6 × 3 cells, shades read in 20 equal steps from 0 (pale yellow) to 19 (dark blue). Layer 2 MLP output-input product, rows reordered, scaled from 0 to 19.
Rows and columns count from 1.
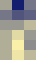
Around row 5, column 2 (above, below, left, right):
2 1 6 9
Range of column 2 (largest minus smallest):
19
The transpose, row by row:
7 11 8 6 6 6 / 19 14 8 2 0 1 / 11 13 5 8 9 5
